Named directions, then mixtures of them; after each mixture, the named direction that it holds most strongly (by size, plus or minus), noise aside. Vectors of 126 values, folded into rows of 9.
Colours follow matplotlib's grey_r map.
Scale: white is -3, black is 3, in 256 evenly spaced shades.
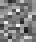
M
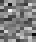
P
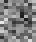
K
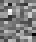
P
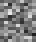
M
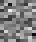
P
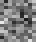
K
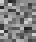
P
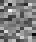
P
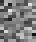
P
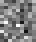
M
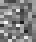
M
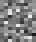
M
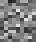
M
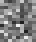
M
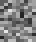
P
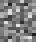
M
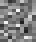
M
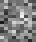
K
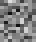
M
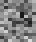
K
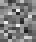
M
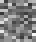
K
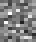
M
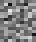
P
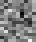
K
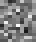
M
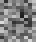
K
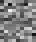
P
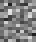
P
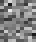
P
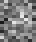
K
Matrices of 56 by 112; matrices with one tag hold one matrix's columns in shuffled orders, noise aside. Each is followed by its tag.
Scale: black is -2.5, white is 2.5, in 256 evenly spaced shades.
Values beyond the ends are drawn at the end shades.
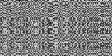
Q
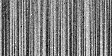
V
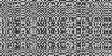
Q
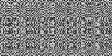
Q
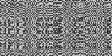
Q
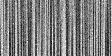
V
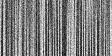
V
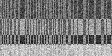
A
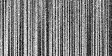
V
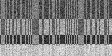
A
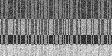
A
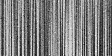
V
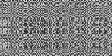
Q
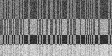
A
